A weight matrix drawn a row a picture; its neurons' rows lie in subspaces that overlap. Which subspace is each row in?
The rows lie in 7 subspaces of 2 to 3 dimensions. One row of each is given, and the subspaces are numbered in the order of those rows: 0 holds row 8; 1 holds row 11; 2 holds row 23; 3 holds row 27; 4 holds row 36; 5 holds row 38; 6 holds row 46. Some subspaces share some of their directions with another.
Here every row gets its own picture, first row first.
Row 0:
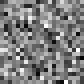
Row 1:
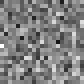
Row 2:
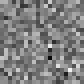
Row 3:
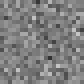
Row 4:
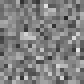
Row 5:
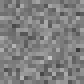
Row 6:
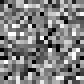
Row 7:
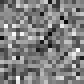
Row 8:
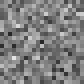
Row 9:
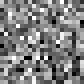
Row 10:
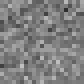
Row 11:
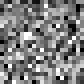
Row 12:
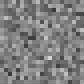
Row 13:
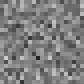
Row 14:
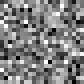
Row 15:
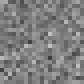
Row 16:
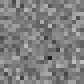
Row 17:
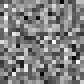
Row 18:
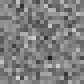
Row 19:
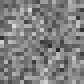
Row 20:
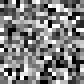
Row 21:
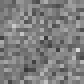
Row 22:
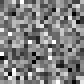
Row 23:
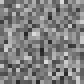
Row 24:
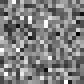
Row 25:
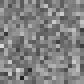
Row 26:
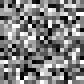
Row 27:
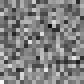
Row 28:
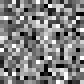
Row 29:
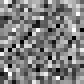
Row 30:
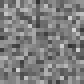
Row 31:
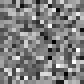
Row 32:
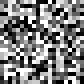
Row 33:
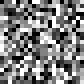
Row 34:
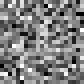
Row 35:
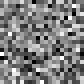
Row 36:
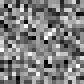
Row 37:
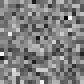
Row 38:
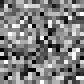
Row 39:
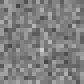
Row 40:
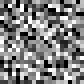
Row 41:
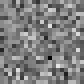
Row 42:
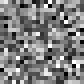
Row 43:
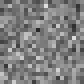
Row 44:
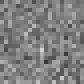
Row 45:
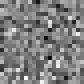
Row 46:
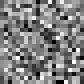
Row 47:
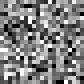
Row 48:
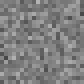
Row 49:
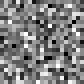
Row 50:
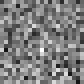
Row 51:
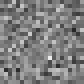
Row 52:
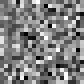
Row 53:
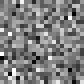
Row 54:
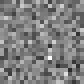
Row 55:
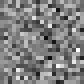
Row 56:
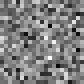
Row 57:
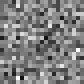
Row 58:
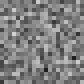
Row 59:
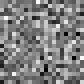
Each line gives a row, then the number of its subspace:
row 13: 3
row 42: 5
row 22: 5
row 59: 3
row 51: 1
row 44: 2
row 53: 5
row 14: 4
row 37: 5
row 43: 1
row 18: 4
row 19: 4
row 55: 6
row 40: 4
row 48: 3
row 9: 0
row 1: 0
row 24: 6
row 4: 1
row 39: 2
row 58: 3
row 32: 6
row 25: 0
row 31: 6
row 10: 0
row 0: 6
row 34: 0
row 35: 5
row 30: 3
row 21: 4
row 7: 5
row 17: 3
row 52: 1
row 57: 5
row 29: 1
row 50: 2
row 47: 6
